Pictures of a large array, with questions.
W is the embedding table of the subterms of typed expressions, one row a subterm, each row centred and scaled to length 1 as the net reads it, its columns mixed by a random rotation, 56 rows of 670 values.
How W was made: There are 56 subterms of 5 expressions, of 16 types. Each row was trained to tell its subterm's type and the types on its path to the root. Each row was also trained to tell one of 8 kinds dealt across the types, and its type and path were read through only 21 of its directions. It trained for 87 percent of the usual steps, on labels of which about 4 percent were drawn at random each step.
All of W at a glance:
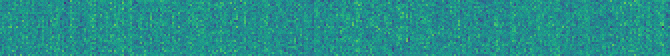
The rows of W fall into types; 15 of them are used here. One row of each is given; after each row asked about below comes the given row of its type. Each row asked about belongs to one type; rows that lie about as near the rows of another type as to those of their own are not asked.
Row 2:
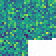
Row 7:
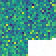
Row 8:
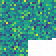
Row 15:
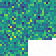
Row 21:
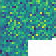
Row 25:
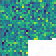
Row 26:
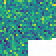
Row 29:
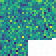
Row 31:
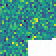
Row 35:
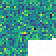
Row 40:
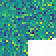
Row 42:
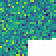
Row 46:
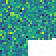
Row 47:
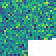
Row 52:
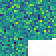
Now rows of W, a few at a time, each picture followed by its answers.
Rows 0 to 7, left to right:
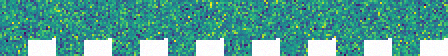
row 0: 52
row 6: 29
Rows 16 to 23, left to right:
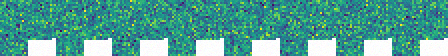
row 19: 26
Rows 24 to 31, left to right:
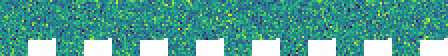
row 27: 47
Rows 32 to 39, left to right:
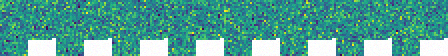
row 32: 21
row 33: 40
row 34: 7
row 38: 35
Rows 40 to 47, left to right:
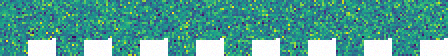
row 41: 35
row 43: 52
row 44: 31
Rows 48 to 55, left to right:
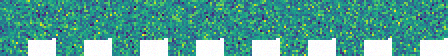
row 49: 7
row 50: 40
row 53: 31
